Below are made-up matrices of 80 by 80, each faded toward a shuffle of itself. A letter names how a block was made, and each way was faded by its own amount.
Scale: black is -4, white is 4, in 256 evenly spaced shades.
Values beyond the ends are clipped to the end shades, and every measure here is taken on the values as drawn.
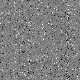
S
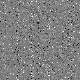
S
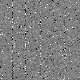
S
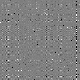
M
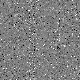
S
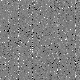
S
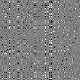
M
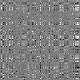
M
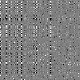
M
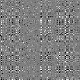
M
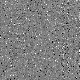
S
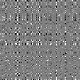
M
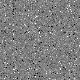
S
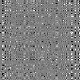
M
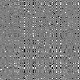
M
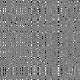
M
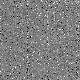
S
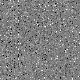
S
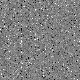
S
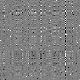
M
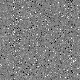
S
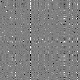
M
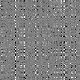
M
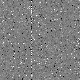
S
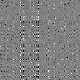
M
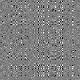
M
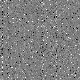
S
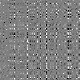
M
